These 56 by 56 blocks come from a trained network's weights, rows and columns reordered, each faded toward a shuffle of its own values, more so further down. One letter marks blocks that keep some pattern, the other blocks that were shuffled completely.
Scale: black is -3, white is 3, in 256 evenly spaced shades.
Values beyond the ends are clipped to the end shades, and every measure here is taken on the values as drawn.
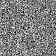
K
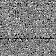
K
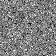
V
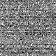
K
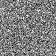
V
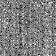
K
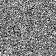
V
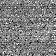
K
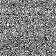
K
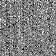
K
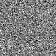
K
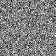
K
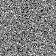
V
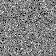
V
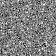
V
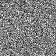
K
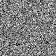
K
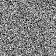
V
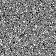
V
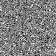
V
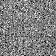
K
